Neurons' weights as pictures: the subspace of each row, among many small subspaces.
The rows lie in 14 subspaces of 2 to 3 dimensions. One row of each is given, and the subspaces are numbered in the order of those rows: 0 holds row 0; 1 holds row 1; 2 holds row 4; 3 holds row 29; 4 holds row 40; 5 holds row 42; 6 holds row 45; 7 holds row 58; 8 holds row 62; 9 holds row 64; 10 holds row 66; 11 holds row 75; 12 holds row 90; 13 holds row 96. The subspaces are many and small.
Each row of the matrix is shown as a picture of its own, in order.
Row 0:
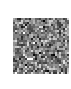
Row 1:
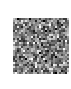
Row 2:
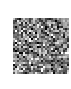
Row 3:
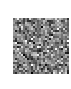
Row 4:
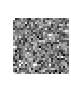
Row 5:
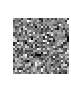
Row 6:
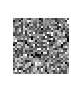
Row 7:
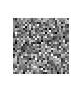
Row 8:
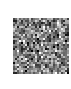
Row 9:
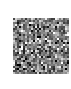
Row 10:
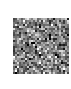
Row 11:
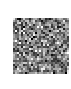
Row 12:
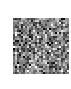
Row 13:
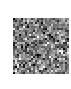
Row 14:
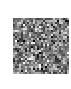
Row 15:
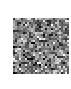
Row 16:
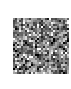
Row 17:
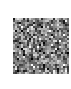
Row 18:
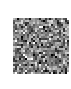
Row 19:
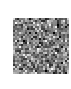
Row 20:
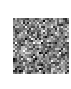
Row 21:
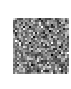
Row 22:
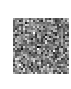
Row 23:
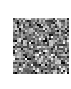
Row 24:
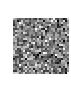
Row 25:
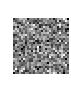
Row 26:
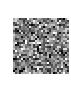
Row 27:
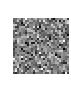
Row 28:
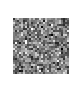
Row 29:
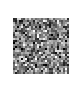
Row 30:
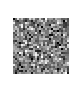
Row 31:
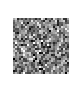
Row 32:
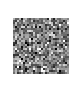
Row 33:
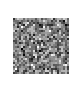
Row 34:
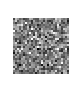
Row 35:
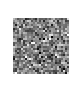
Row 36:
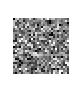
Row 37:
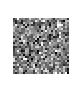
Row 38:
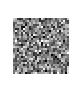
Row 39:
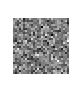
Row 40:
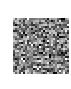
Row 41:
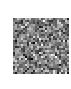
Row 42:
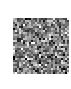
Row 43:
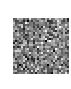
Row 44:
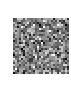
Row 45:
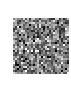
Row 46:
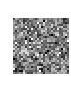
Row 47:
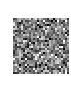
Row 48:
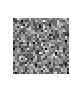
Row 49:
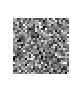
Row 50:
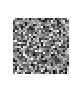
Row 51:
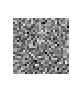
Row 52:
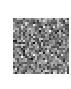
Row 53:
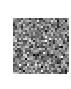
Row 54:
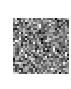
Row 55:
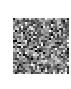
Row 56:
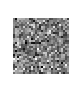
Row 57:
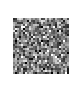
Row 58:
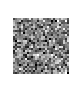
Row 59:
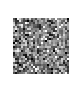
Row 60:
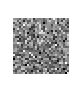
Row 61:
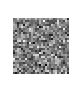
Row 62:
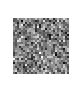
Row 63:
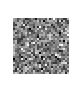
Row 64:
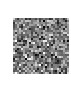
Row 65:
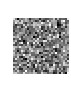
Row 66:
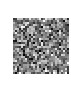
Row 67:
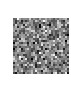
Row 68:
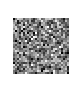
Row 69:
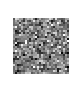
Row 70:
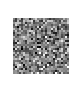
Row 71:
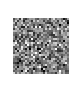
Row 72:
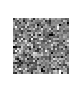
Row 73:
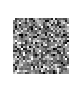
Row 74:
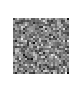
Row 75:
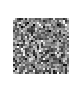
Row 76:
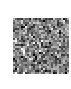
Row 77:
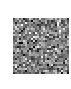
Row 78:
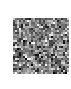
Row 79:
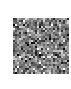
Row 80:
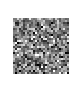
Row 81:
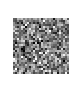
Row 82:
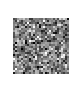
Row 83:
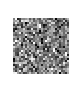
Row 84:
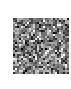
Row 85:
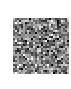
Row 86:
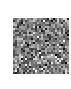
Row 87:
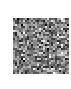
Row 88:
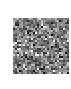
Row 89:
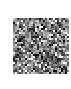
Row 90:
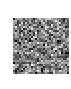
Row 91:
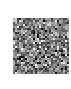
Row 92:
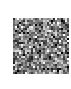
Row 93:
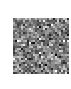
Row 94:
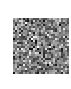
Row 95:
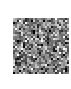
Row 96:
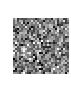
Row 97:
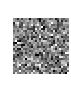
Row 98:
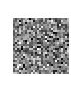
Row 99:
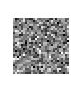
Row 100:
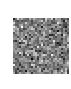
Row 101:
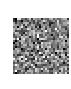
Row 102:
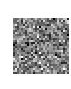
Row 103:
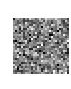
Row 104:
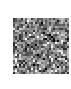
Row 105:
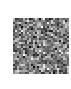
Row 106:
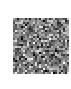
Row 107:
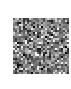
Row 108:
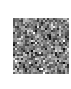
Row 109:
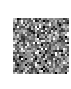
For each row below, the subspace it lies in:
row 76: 10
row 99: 4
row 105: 11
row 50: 10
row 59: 3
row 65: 6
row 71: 2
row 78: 5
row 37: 6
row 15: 2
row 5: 7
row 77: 6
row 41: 0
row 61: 9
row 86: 7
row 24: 7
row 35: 5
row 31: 13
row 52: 10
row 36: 2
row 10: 5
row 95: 3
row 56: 4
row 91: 3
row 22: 3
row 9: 6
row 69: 4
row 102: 9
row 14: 2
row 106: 0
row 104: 2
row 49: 8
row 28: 13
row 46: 13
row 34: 6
